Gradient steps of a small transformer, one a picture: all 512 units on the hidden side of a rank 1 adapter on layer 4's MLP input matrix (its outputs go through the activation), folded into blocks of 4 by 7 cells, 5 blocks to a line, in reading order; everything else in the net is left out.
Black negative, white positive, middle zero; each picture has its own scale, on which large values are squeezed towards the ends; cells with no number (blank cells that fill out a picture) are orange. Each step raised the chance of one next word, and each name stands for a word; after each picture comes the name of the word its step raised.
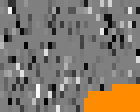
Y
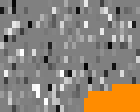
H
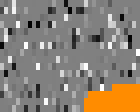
Y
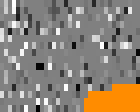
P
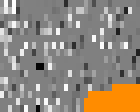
P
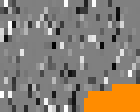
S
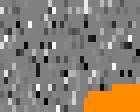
S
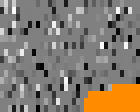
P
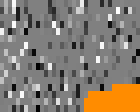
P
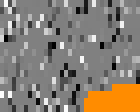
S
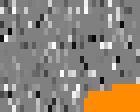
S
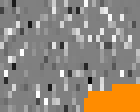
H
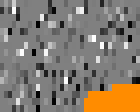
P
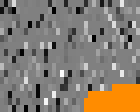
Y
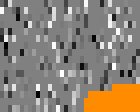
S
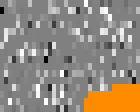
H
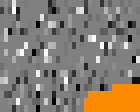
P
